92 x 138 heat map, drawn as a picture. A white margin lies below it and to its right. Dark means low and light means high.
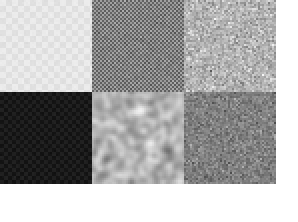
The table splits into 2 rows of 3 panels. Panel 1,1: very high, checkered, faint in contrast. Panel 1,2: middling, checkered, strong in contrast. Panel 1,3: high, fine-grained. Panel 2,1: very low, checkered, faint in contrast. Panel 2,2: high, blotchy. Panel 2,3: middling, fine-grained.
